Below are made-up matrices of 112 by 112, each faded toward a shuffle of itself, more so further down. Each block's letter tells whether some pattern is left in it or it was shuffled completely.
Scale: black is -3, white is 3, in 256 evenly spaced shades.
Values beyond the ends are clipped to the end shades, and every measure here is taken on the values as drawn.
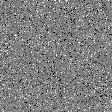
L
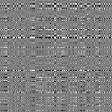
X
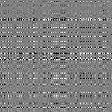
X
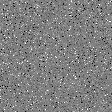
L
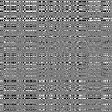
X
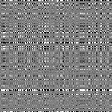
X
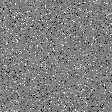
L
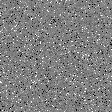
L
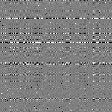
X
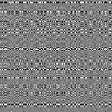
X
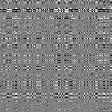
X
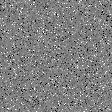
L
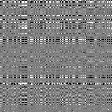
X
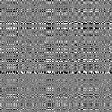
X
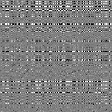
X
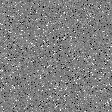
L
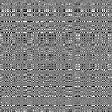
X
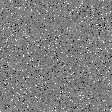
L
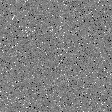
L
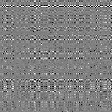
X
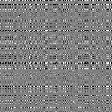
X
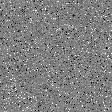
L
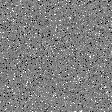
L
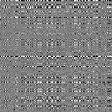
X
